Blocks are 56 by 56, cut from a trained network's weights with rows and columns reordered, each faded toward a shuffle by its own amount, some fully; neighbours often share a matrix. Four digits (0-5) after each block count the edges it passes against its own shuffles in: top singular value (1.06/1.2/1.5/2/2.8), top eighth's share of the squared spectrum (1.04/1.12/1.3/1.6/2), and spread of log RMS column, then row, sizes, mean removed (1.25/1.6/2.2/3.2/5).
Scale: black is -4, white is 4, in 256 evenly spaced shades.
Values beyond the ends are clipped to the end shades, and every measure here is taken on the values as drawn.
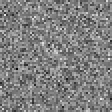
1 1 0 0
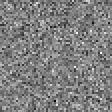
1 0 0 0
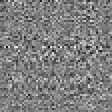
3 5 1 3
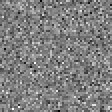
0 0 0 0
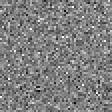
1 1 0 0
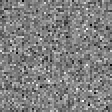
0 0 0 0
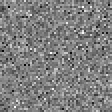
0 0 0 0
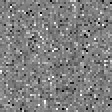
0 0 0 0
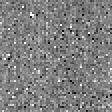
1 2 0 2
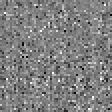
2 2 0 2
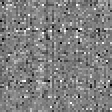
2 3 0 2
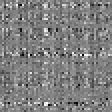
3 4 1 4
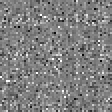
2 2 0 2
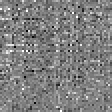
3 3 1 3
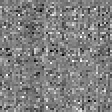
3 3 1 3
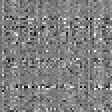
3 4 1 4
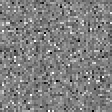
1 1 0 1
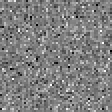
1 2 0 1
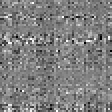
3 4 1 4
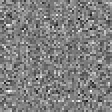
3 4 2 2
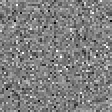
2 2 0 0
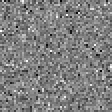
2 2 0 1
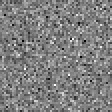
0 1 0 0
